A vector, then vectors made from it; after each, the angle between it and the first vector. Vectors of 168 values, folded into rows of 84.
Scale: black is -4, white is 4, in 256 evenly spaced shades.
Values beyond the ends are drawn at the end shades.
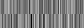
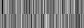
partly aligned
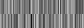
nearly parallel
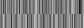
partly aligned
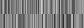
partly opposed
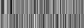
partly aligned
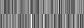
nearly opposite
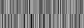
nearly parallel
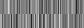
nearly parallel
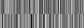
nearly parallel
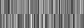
nearly opposite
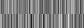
nearly parallel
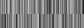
partly aligned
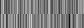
partly opposed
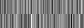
partly opposed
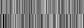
orthogonal
